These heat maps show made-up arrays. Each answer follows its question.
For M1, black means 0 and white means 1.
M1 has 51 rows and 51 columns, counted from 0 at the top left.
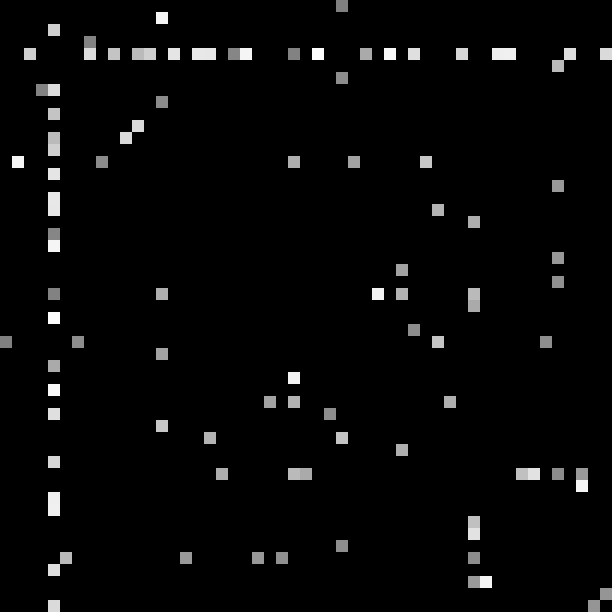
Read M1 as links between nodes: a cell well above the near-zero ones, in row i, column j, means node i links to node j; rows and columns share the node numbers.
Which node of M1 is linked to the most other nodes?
node 4
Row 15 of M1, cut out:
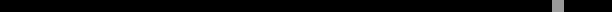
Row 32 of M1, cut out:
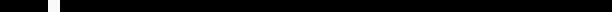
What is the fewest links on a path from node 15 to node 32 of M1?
5
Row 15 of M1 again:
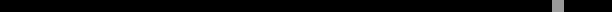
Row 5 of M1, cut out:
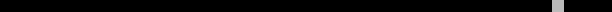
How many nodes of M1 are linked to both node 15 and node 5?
1
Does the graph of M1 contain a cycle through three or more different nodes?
no
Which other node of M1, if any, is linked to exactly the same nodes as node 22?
node 37
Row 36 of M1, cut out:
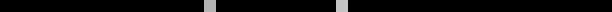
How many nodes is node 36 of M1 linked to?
2
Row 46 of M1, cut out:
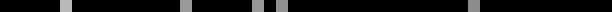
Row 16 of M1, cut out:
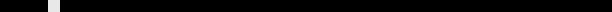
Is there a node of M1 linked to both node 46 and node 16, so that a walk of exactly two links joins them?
no
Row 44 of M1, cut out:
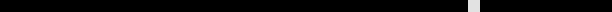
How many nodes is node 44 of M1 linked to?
1
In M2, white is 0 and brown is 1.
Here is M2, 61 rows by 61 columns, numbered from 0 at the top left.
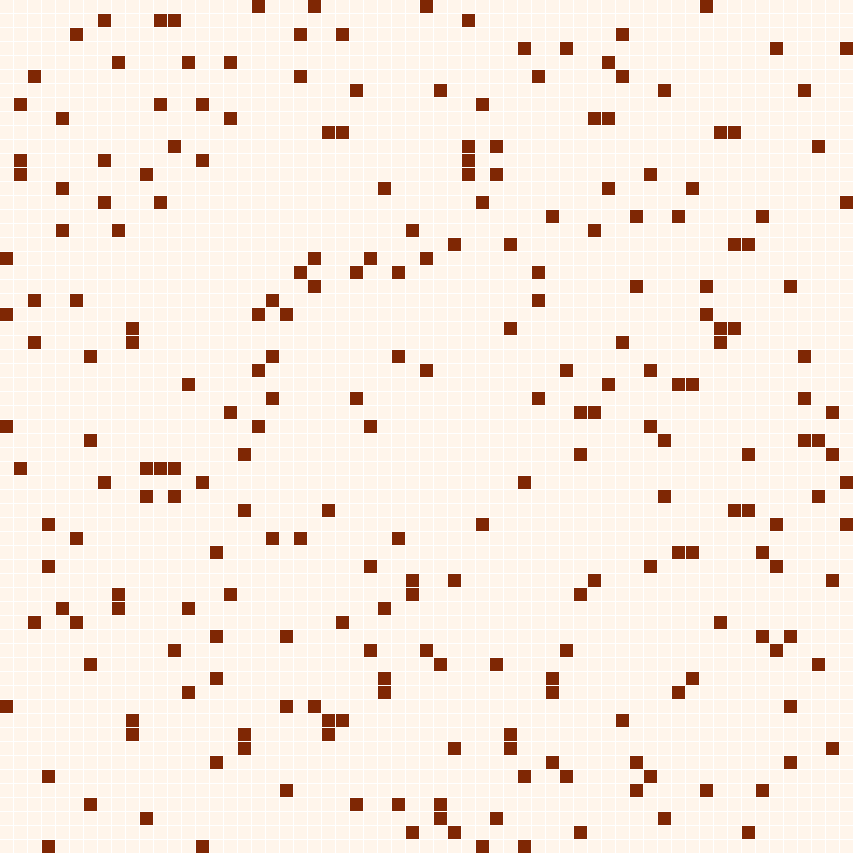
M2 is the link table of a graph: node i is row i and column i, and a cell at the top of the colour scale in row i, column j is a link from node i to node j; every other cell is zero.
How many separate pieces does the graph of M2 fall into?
1
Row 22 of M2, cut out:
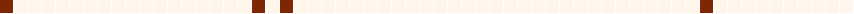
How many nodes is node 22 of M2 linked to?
4
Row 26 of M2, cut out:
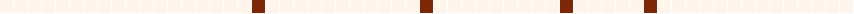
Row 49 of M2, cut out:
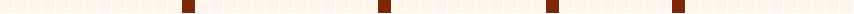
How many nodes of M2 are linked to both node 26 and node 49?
0
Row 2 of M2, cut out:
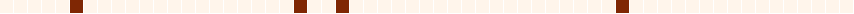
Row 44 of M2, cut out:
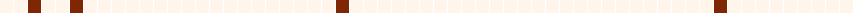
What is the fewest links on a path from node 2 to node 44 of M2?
1
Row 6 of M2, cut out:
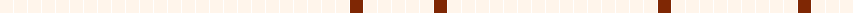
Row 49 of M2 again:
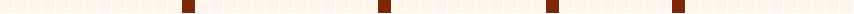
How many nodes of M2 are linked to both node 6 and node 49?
0
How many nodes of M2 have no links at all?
0
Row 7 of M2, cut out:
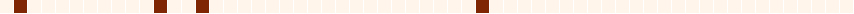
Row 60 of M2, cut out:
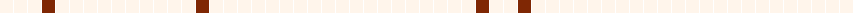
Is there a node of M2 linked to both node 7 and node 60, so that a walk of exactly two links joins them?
yes
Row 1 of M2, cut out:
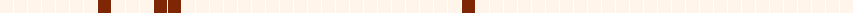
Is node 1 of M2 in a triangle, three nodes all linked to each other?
yes
